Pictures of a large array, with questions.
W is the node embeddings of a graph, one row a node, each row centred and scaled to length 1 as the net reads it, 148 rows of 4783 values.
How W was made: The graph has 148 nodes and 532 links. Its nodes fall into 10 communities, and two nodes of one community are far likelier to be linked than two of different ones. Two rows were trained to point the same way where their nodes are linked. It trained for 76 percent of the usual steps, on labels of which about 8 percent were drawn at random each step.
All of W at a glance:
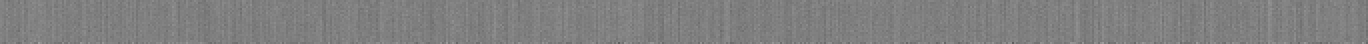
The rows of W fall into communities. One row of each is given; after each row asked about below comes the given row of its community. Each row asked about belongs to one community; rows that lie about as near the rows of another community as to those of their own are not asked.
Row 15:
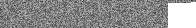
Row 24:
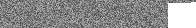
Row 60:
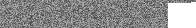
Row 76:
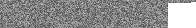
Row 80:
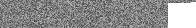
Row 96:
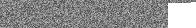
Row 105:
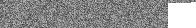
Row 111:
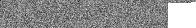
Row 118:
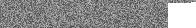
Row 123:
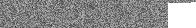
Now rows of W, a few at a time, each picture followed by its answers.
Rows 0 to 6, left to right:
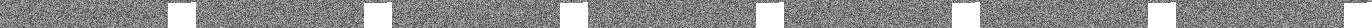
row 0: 60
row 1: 76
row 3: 111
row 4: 24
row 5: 96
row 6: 80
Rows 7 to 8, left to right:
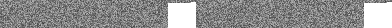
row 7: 15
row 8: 96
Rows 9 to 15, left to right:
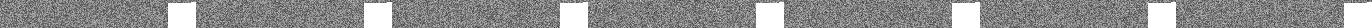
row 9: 111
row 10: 96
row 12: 80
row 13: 24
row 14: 24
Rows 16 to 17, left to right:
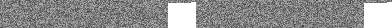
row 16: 76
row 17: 76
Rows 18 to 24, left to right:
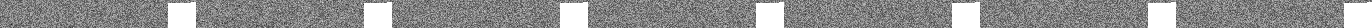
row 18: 118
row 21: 80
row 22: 118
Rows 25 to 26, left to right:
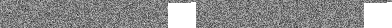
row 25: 76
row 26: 123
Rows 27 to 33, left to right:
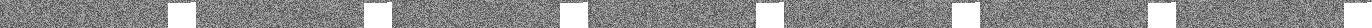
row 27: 123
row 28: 24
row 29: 15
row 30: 105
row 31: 96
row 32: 105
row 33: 105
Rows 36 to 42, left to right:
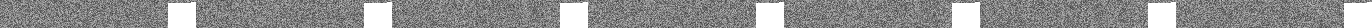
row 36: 76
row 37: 118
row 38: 123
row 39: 105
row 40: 96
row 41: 123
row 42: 15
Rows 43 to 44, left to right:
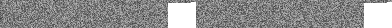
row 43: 96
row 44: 80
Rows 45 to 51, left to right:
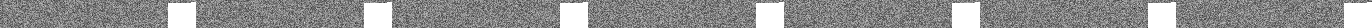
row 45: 76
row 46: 105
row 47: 111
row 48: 118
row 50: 96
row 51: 96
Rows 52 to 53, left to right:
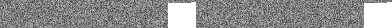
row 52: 105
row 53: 123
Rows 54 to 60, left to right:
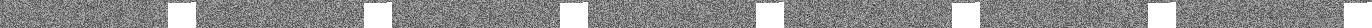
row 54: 123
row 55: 96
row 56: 123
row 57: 118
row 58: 24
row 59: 15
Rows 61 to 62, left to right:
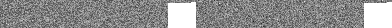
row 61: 80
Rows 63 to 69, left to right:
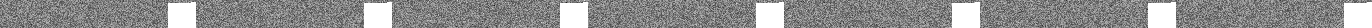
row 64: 105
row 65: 76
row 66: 118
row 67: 80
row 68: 96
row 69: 96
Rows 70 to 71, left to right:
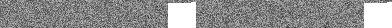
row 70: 15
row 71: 60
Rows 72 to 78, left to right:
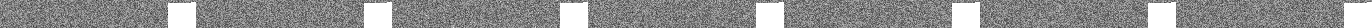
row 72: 123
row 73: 15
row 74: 60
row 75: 123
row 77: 118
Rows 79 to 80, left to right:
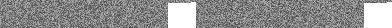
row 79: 123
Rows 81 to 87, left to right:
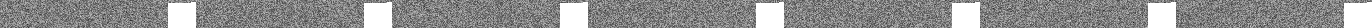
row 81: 76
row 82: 15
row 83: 15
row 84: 80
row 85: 76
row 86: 80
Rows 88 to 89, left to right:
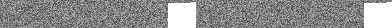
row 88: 96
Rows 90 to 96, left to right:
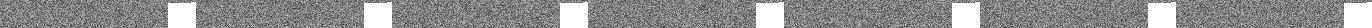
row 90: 123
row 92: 24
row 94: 76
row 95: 118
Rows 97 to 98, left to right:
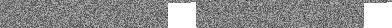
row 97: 118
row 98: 80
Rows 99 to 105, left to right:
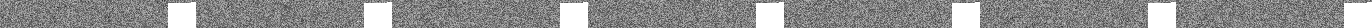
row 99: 15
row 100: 123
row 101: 76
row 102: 80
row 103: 96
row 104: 105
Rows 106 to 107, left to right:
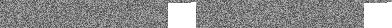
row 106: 111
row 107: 118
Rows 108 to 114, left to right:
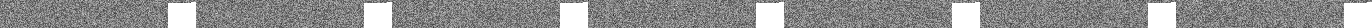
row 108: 111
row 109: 80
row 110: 118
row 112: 76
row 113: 24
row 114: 96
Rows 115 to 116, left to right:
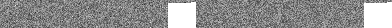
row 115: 123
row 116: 123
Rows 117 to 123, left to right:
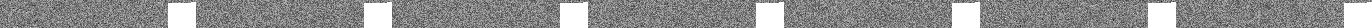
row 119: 15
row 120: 105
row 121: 118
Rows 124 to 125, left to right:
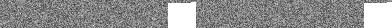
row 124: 105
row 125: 118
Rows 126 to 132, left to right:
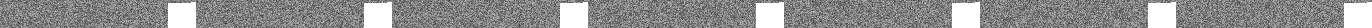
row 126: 80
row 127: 111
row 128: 80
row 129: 60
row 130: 60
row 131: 105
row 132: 123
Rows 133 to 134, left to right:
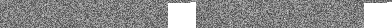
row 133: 118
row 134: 15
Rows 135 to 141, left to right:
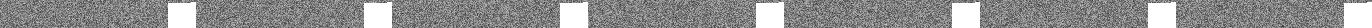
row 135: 96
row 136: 105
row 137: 118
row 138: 123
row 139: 60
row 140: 118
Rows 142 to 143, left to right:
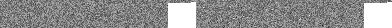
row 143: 60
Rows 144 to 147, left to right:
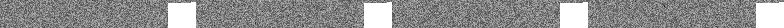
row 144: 111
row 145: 24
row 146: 96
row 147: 76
